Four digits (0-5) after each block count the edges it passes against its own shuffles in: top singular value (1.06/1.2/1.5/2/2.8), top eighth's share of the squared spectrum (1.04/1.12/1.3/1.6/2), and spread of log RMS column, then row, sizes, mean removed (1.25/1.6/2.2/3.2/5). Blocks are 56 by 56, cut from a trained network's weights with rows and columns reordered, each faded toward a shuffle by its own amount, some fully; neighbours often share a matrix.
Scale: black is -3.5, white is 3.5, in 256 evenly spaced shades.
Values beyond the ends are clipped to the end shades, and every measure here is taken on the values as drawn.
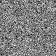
0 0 0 0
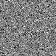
1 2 0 0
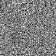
3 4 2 2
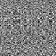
3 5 2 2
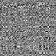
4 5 2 3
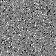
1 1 0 0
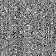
2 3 0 2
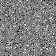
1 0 0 0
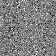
0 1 0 0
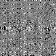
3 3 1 3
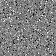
0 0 0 0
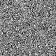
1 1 0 0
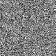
2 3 1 1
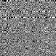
3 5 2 3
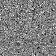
0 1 0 0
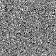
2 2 0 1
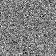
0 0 0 0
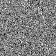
0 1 0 0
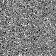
1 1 0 0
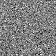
1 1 0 0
